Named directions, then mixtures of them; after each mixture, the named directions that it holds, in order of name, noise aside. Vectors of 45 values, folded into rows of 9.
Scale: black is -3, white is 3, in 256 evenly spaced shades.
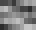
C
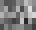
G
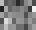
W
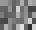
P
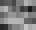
C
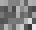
P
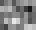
C, G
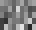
P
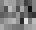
G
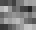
C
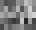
G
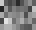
W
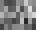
G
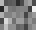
W
